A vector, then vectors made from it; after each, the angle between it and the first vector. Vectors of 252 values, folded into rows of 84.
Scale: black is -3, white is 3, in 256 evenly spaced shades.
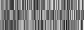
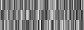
orthogonal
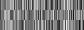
nearly opposite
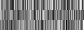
nearly parallel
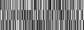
orthogonal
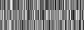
partly opposed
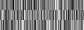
partly aligned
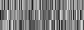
partly opposed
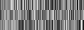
nearly opposite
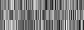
nearly opposite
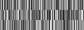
orthogonal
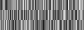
orthogonal
